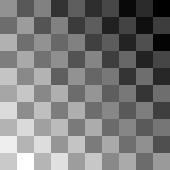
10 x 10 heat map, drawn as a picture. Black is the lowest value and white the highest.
The field climbs toward the bottom left. The halves do not mirror each other. The bottom left is the ninth with the highest average. The top right is the ninth with the lowest average. The field is checkered.
